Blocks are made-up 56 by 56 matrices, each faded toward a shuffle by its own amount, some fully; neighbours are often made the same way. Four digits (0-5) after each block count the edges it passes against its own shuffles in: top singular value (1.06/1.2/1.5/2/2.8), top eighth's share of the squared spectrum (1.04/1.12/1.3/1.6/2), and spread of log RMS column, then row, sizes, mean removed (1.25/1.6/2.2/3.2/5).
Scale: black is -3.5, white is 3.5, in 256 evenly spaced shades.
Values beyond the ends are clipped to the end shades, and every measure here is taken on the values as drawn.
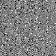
3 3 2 1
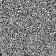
2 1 0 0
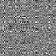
4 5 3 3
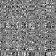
4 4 2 2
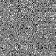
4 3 2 1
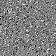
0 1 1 0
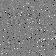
2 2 0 0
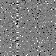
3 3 1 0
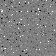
2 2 0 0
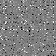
4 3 1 2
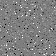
2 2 0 0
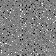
2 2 1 0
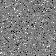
0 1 0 0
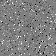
0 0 0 0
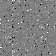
3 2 0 0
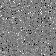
3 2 0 0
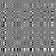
5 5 3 3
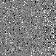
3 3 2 0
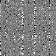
3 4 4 0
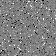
0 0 0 0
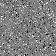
0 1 0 0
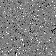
2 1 0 0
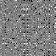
4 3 2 2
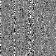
2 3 3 0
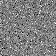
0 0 0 0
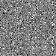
1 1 2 0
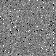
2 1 1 0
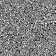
0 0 0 1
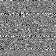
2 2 0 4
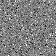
0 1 0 0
